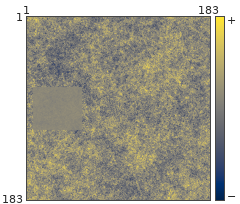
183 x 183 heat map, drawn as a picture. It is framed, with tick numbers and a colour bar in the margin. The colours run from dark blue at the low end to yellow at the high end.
The field is mottled with small blotches. The ninth with the lowest average is the top left. The middle left is the smoothest part. An odd patch, calmer than its surroundings, sits in the middle left.
